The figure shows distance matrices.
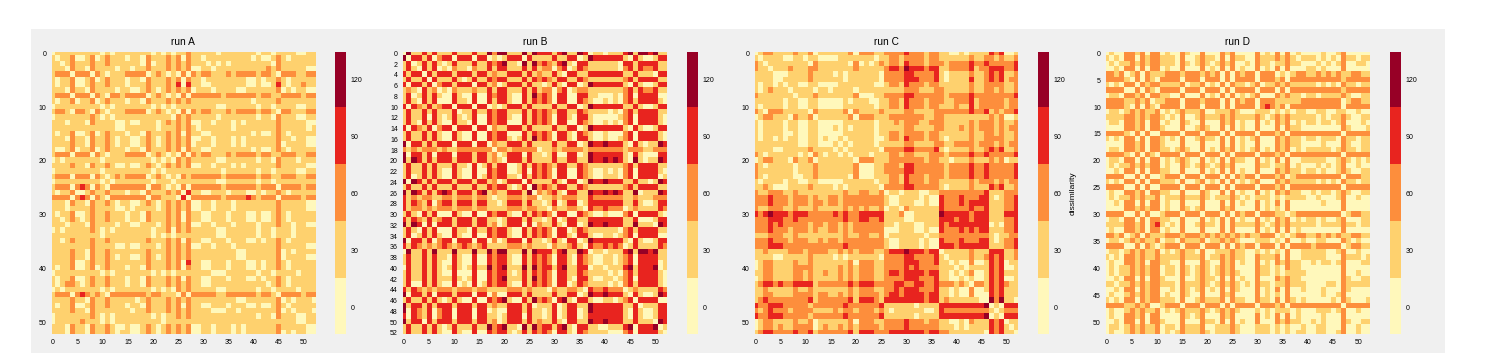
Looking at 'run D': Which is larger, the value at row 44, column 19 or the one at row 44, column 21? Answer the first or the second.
the first
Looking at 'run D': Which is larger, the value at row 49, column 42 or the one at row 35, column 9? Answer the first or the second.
the second
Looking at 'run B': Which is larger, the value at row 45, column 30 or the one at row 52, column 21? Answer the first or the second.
the first
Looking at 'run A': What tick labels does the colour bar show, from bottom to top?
0, 30, 60, 90, 120
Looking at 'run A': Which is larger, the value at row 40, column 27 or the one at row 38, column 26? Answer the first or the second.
the first
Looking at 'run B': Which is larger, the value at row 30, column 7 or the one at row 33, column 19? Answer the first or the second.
the second
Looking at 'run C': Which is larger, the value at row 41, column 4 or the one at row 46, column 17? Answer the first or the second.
the second
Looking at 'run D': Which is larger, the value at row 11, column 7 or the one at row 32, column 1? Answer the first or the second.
the first
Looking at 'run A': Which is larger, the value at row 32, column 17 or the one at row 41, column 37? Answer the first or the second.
the second
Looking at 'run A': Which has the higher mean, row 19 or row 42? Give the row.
19
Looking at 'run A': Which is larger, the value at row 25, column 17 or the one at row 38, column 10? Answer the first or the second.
the first
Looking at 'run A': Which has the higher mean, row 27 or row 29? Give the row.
27
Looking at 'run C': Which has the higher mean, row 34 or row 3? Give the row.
3
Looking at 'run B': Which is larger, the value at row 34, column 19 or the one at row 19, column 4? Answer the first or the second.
the first
